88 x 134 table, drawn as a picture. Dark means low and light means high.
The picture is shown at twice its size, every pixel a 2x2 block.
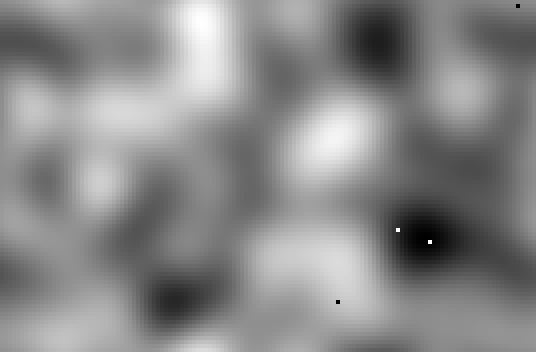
Mirror symmetry: none. Odd rows or columns: none. Lone odd cells: 4, 2 higher and 2 lower than their neighbours.
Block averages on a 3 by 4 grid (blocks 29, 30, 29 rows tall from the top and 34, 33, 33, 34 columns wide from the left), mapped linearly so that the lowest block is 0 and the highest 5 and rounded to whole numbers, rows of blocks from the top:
3512 | 3240 | 3141
